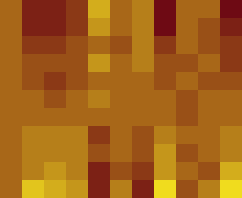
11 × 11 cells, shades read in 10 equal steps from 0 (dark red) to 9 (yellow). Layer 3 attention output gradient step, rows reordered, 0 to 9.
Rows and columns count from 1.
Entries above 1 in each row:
7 7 11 11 11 11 11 11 11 10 9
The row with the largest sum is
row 11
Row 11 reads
4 8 7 6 1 5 1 9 3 5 9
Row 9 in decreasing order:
6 5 5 5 5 4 4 4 3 3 3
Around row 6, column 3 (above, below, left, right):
2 4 4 4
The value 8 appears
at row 11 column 2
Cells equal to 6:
6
